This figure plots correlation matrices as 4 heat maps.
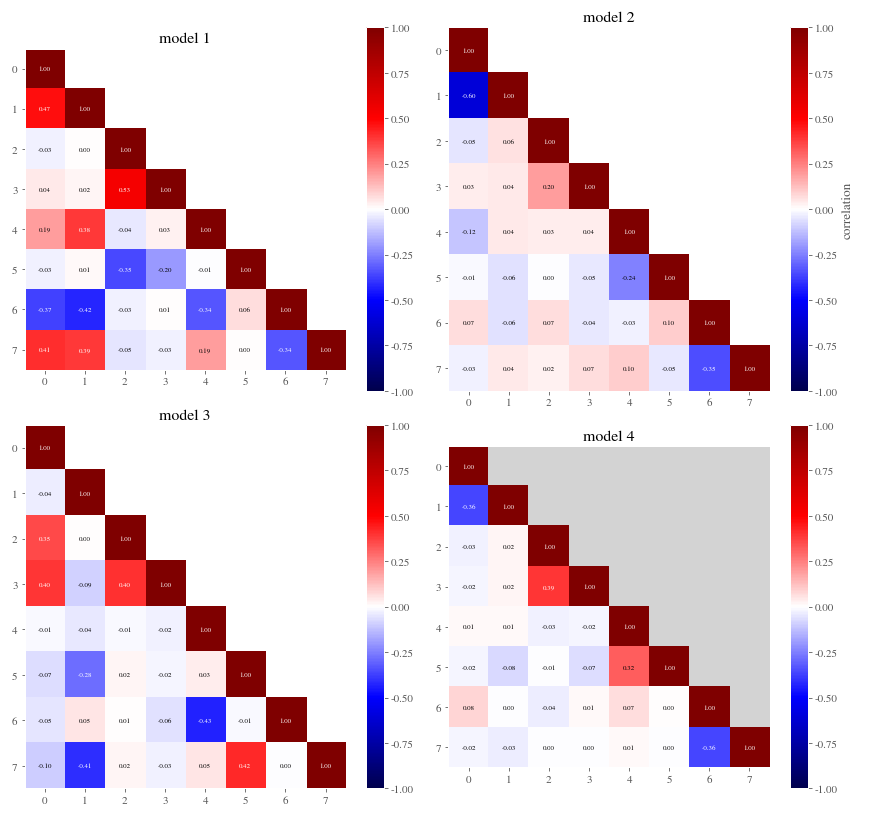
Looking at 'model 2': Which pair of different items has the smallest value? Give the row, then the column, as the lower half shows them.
1, 0
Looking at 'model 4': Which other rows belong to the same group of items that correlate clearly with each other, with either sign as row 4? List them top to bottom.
5
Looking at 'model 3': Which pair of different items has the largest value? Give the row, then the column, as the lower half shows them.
7, 5
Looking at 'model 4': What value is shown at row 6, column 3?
0.01
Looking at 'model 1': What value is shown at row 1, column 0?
0.47
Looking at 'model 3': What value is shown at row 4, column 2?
-0.01
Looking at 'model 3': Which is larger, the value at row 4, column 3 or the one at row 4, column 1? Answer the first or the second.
the first
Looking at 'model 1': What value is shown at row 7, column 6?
-0.34
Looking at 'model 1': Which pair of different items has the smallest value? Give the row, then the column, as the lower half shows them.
6, 1
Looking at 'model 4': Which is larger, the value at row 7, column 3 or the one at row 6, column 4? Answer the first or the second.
the second
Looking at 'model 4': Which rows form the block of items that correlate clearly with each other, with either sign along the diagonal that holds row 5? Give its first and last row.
4 to 5
